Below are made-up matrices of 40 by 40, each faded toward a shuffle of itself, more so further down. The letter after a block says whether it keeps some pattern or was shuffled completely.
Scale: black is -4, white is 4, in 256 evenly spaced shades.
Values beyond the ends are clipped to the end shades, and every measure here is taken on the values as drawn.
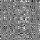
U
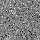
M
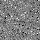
M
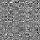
U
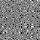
U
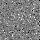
M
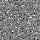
M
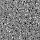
M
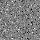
M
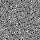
M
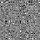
U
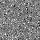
M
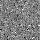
M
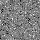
M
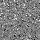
M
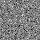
M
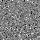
M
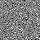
M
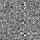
U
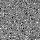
M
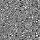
U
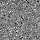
M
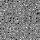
U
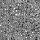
U
